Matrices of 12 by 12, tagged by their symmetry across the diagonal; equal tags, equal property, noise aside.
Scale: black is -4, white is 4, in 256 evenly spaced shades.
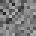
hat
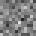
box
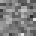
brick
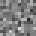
box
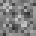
hat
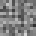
box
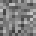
box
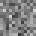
brick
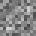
hat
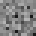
hat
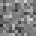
box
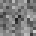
brick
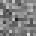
brick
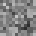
hat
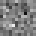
box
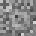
hat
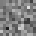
box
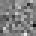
box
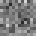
brick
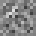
hat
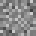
hat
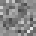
hat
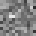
brick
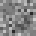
hat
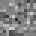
brick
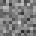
brick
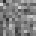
box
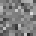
brick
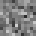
box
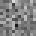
brick
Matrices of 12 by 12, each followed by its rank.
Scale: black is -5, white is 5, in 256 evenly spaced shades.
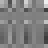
one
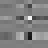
one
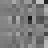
two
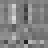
two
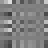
one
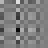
one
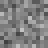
full rank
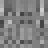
two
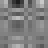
one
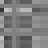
one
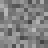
full rank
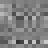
two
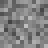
full rank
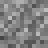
full rank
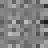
two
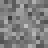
full rank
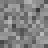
full rank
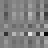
one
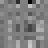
two
